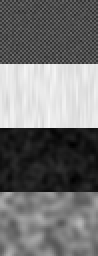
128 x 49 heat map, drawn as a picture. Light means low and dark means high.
The table splits into 4 rows of 1 panel. Panel 1,1: high, checkered. Panel 2,1: very low, streaked downward, faint in contrast. Panel 3,1: very high, blotchy, faint in contrast. Panel 4,1: middling, blotchy.
